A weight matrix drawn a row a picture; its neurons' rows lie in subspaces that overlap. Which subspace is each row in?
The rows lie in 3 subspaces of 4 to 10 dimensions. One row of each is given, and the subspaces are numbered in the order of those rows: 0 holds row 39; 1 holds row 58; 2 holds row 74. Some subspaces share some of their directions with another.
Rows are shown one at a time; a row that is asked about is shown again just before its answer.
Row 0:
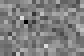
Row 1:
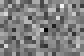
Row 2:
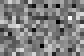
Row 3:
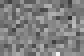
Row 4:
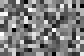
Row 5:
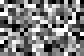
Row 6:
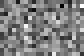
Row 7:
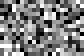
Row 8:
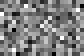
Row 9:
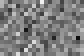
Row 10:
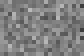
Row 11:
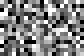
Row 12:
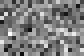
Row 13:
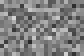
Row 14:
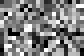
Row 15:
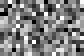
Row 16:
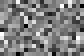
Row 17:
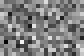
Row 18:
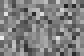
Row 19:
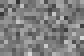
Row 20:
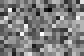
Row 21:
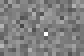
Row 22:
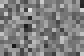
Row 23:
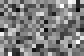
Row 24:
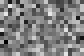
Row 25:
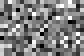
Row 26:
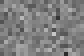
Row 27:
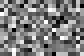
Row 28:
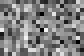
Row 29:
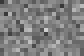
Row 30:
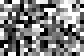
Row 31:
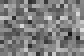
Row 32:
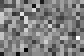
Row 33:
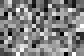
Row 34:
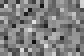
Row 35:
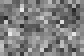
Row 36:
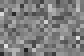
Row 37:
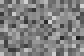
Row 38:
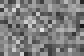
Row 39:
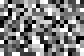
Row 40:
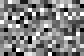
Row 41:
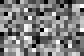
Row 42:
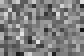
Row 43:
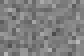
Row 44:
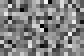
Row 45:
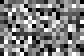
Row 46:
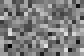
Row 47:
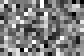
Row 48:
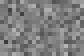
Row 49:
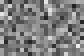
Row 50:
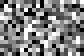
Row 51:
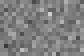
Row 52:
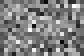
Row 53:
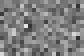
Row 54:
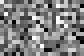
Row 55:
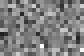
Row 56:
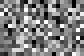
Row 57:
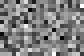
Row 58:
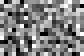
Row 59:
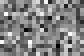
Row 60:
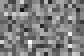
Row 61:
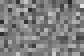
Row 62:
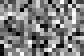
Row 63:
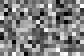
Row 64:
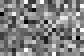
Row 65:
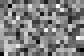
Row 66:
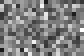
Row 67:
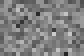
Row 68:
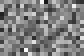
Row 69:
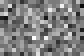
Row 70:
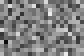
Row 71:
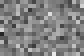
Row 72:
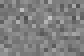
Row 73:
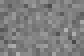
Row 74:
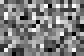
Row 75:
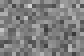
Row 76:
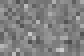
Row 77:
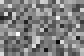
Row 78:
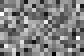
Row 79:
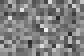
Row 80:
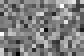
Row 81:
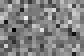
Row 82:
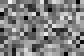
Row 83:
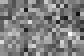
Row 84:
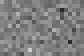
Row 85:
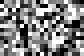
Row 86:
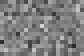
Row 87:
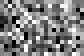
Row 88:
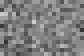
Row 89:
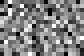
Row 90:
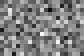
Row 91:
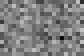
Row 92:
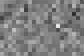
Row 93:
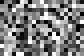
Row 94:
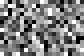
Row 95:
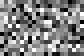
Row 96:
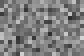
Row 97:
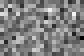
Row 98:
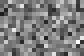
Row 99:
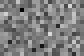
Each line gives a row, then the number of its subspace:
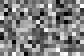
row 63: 2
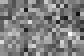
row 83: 1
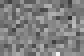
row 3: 2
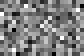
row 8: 1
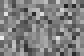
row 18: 2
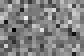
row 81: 1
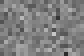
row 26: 2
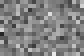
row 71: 0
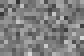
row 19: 2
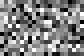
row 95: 2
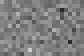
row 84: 2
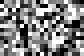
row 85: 2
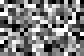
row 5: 2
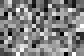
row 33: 2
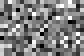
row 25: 2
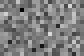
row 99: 1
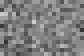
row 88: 2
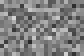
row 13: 2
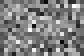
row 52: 2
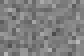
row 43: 2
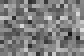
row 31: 1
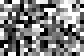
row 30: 1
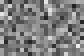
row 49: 0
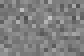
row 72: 1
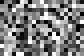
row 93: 2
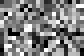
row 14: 1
